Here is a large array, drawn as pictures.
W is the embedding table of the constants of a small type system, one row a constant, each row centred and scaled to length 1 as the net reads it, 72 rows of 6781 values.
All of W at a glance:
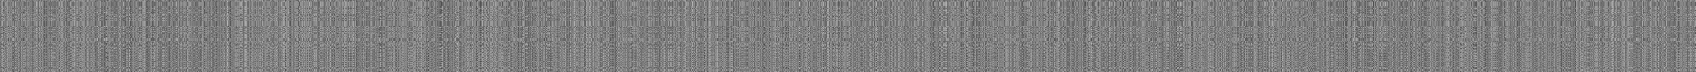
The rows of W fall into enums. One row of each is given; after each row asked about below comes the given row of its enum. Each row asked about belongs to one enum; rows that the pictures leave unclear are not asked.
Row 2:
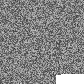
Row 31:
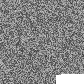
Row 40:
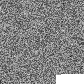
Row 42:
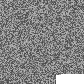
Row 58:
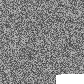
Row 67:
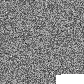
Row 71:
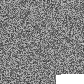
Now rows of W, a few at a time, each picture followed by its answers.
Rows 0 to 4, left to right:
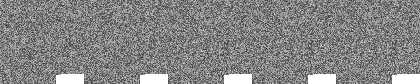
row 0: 58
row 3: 2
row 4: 2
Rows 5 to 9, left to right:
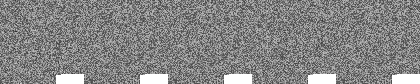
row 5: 2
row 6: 42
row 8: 58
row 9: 42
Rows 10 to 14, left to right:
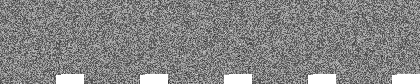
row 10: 2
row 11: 42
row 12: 40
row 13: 42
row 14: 31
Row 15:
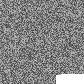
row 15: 58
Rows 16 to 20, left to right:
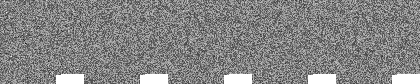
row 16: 67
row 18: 31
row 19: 71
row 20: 31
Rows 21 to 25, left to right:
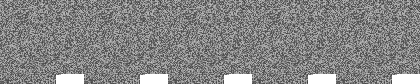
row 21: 42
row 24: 42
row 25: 42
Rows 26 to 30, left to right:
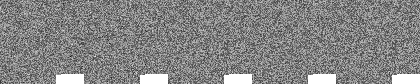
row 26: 40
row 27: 67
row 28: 2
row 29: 71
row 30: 2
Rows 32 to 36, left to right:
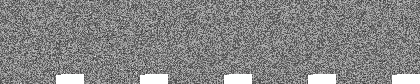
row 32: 2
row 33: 67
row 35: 42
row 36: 71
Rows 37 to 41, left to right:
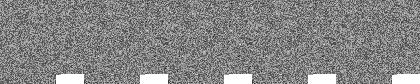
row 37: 42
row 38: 40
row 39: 40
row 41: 58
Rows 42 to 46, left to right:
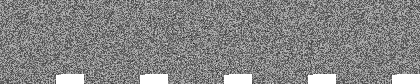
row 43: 71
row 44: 67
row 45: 2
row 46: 42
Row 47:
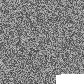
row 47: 31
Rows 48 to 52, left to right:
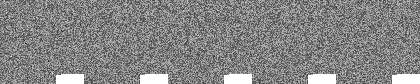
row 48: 67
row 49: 42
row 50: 31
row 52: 71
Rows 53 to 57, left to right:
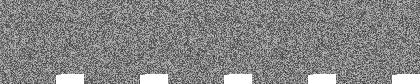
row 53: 58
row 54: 42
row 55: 31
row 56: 58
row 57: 71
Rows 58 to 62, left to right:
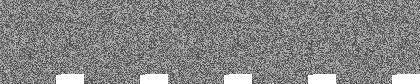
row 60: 58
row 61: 2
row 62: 31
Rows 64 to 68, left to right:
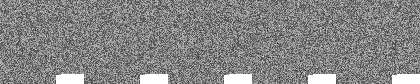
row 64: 31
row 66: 58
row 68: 2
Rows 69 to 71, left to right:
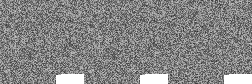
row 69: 58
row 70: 58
